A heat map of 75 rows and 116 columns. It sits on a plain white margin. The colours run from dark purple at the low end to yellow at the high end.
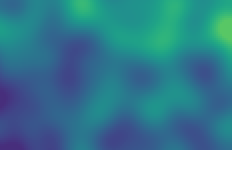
Ninth with the highest average: top right. Grain: smooth. Mirror symmetry: none. Slope: up to the top right. Ninth with the lowest average: bottom left.
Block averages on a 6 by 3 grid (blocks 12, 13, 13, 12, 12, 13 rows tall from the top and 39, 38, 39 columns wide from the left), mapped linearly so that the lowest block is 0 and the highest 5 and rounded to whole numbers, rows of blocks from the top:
3 4 5 / 2 3 5 / 1 2 2 / 0 2 2 / 0 2 2 / 0 1 1
